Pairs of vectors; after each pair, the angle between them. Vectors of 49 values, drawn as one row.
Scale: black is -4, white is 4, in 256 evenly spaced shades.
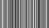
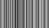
partly aligned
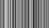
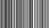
nearly opposite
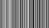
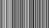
nearly parallel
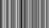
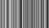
partly aligned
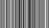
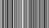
orthogonal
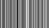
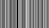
nearly parallel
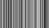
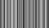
orthogonal
